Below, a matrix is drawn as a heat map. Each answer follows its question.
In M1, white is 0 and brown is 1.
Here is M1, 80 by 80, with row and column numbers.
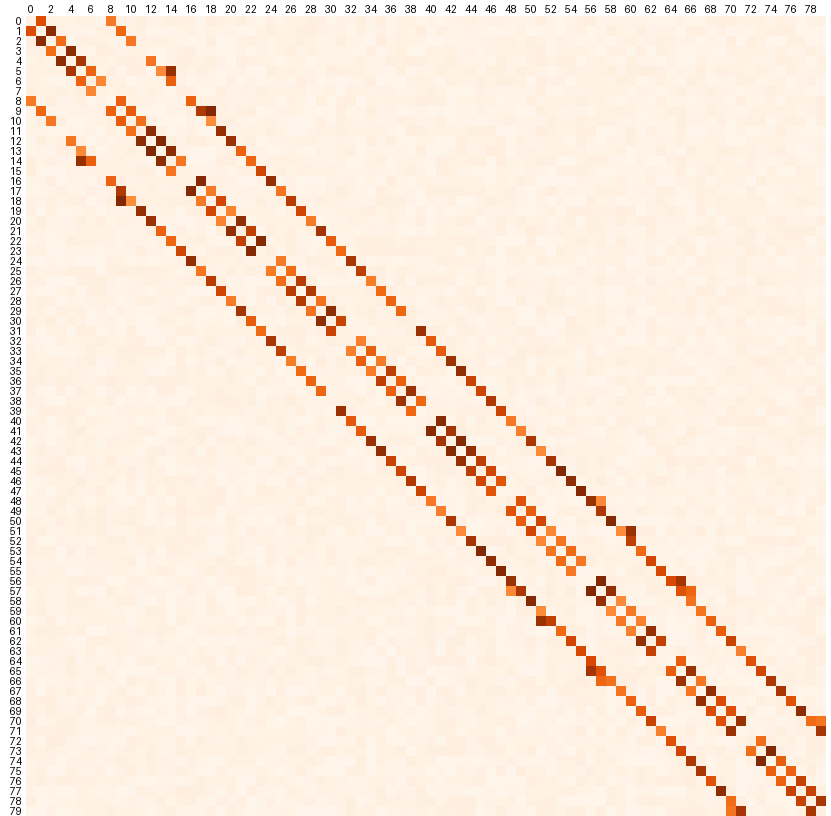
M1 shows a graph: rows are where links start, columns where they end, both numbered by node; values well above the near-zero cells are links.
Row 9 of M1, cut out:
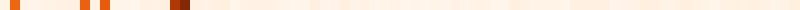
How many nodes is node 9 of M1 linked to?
5
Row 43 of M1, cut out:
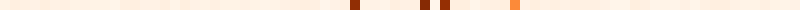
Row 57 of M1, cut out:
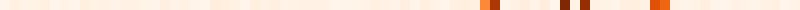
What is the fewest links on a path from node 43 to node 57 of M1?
4
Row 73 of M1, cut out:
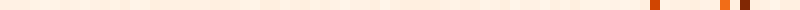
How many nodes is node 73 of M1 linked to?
3
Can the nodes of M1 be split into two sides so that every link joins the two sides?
no
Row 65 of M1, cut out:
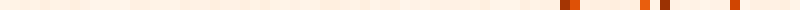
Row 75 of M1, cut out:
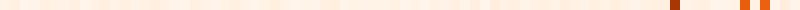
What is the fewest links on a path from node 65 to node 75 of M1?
3
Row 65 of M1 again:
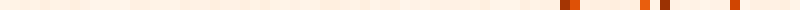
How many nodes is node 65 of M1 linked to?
5
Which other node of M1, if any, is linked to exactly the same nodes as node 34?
none
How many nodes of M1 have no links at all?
0
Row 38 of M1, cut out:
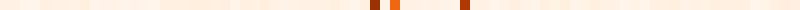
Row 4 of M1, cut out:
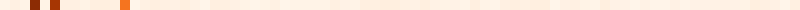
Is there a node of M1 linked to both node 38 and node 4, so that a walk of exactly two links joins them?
no
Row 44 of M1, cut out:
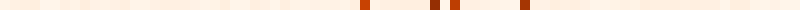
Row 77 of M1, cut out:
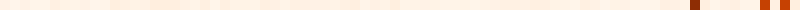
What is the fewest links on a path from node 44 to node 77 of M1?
5
